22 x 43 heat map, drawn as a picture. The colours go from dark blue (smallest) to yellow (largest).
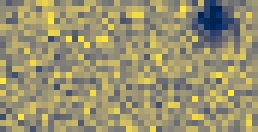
No single row or column stands out from its neighbours. The top right is the ninth with the lowest average. No regular stripes run through it. Overall the values sit about 60% of the way up the scale. Neither half mirrors the other. A single dip lies in the top right.
